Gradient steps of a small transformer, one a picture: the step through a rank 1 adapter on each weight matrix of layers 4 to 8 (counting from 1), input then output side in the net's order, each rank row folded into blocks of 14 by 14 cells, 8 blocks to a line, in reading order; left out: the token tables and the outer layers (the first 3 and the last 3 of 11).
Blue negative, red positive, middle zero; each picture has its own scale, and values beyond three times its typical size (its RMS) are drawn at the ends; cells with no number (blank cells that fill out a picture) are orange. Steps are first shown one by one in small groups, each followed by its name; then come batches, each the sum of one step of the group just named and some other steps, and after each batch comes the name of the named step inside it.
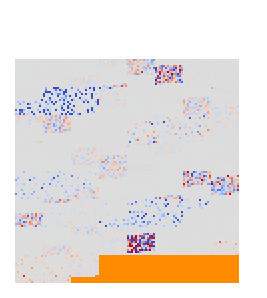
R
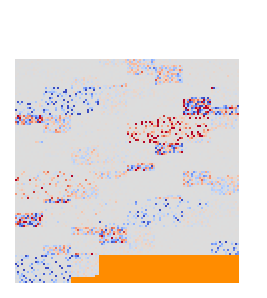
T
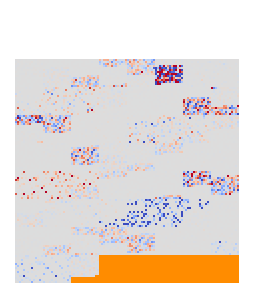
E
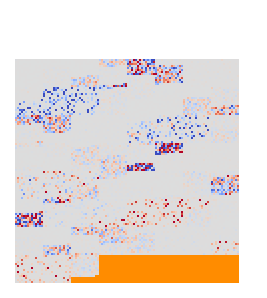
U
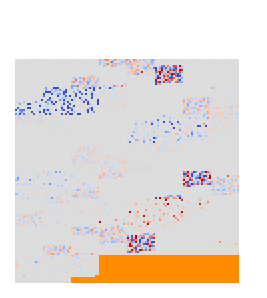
R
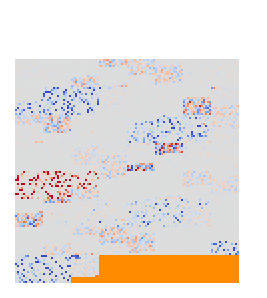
U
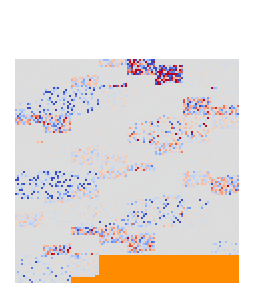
E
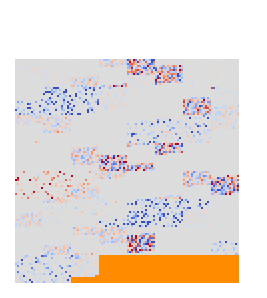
T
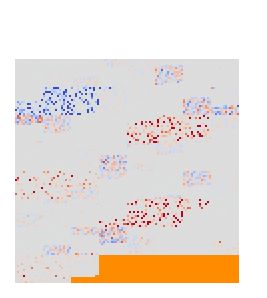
T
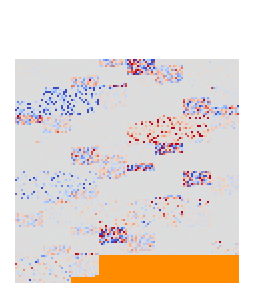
T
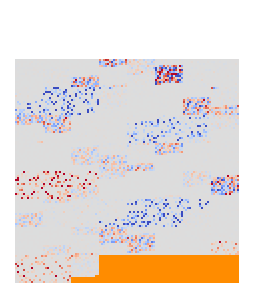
E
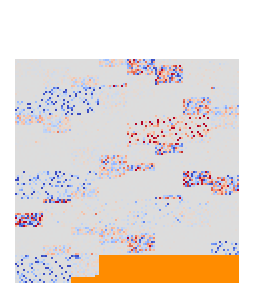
T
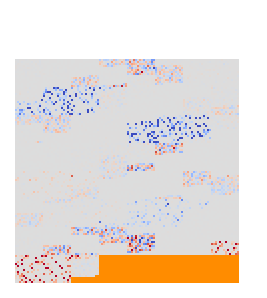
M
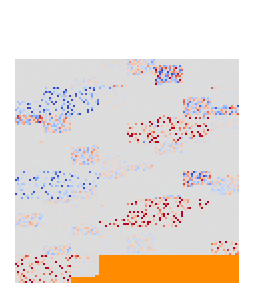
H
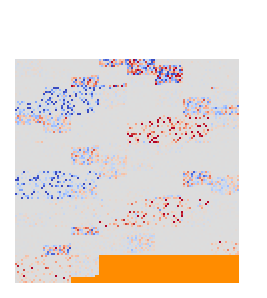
H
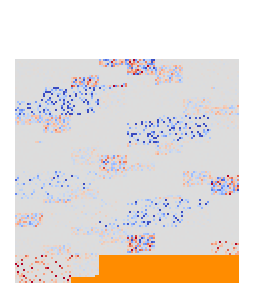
M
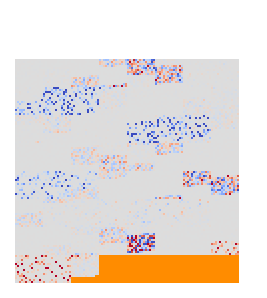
M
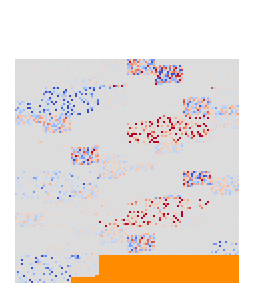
H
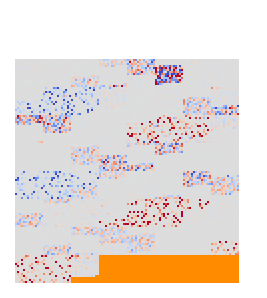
H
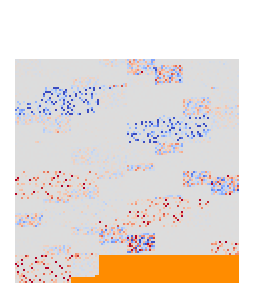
M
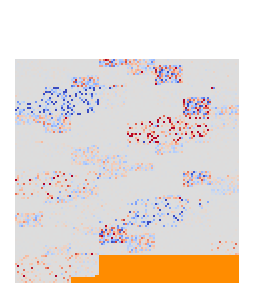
H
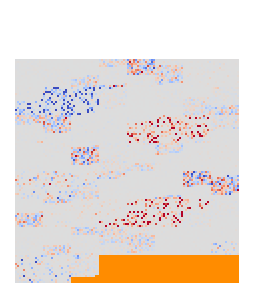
H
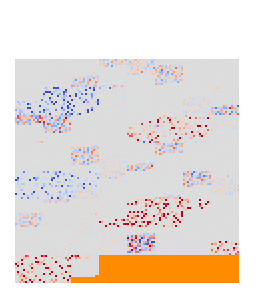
H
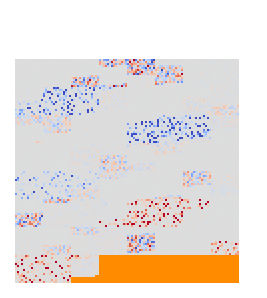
M
